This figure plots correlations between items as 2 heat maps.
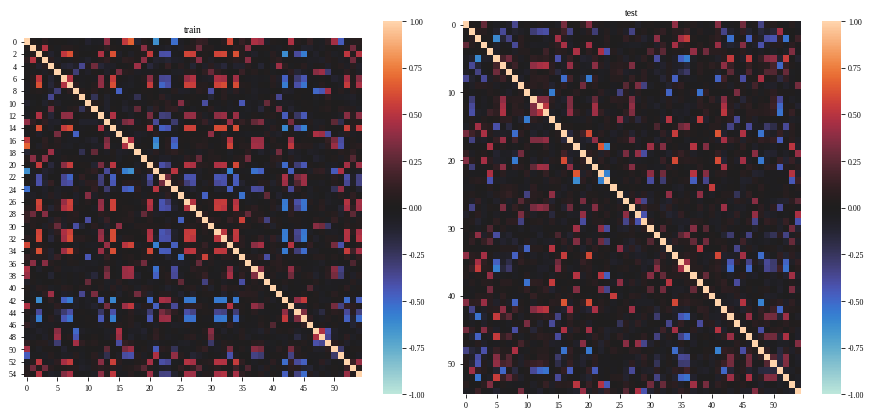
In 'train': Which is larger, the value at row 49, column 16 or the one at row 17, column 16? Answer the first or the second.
the second
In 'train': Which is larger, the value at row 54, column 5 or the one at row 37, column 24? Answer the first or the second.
the first
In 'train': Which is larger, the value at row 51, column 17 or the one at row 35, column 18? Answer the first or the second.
the second
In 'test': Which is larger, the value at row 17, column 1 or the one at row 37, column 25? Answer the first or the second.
the second
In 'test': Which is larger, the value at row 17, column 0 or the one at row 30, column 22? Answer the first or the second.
the second
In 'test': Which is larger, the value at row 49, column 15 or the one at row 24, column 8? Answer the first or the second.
the second
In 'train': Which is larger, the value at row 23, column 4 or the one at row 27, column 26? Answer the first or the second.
the second
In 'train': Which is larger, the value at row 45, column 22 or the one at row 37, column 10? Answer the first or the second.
the first
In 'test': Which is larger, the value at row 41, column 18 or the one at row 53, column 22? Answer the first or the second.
the second
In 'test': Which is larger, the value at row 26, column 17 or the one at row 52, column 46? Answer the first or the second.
the second
